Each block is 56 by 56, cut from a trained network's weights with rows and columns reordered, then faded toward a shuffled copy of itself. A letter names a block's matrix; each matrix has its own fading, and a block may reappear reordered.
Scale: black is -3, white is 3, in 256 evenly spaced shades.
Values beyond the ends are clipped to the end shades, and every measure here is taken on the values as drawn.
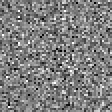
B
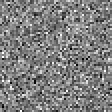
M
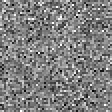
B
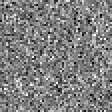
B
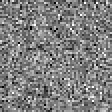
M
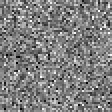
B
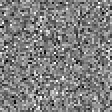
M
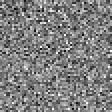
M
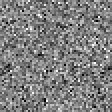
B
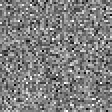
B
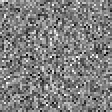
M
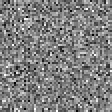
M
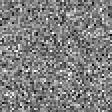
B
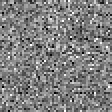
B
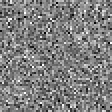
M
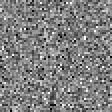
B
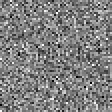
M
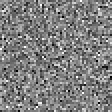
B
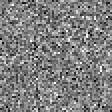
B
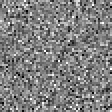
B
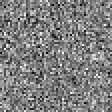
M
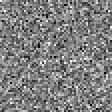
B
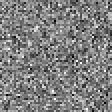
M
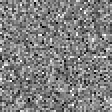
B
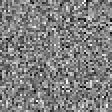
M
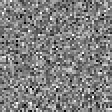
M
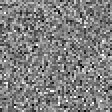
B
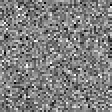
B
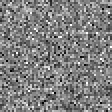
B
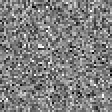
M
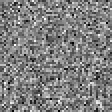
M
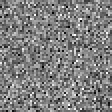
M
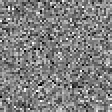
B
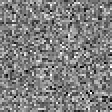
M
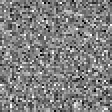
B
